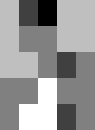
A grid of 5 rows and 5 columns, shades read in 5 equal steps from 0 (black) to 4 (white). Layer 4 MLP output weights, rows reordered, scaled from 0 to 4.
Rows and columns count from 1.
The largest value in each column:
3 4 4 3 3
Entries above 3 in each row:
0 0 0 1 2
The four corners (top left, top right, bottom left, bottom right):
3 3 2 2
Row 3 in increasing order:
1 2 2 3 3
